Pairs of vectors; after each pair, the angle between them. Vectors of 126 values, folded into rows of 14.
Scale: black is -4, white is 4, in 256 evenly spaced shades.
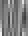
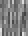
nearly parallel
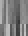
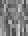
partly opposed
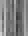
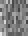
partly aligned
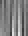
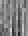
nearly opposite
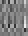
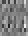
nearly parallel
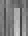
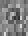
partly opposed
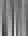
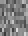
orthogonal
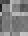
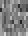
partly aligned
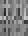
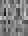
nearly parallel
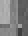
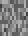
orthogonal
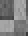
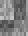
nearly opposite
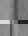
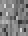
partly aligned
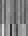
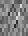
orthogonal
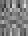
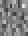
partly aligned
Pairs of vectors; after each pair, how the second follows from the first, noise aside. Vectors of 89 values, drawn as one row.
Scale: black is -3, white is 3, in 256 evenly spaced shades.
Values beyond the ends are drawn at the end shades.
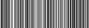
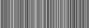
shrunk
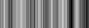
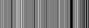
partly zeroed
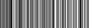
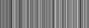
shrunk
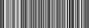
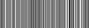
partly zeroed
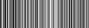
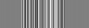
partly zeroed
